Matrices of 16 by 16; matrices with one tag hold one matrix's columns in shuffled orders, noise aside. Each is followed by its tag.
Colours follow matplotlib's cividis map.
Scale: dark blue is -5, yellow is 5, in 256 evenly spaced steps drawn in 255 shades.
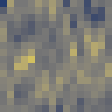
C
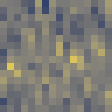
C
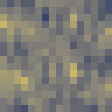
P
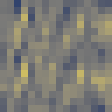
P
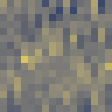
C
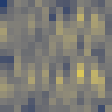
P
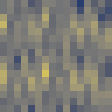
P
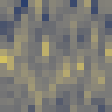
C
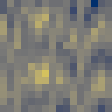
P
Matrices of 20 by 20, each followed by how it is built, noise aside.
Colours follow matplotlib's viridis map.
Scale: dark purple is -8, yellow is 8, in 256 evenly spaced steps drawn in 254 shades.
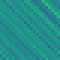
Toeplitz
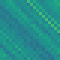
Toeplitz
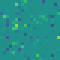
sparse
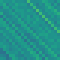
Toeplitz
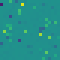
sparse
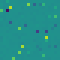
sparse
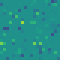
sparse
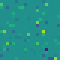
sparse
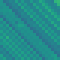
Toeplitz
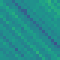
Toeplitz
